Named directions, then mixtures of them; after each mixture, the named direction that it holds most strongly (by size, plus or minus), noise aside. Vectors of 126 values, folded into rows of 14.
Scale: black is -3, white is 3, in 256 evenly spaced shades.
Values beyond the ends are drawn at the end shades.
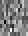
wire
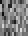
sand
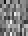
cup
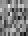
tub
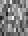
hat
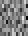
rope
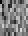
sand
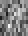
hat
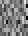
rope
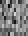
sand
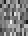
cup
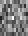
hat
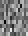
wire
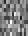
cup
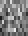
hat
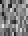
sand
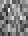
hat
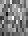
hat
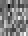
tub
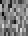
sand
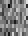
sand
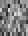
hat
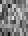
hat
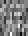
cup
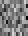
rope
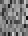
rope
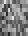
hat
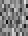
rope
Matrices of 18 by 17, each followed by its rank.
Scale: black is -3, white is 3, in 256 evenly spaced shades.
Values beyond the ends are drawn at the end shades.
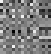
three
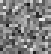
full rank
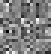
three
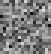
full rank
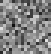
full rank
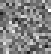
full rank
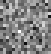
full rank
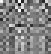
three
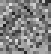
full rank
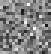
full rank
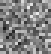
full rank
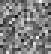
full rank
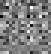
three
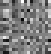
three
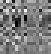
three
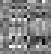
three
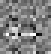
three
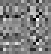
three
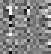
three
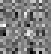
three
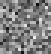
full rank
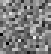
full rank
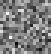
full rank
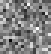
full rank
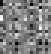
three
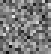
full rank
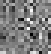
three
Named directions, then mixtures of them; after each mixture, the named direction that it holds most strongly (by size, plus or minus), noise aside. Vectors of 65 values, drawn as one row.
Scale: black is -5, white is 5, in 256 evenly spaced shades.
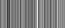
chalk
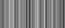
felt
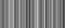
felt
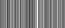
chalk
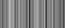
felt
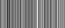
chalk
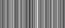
felt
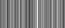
chalk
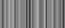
felt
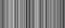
felt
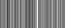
chalk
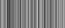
chalk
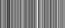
chalk
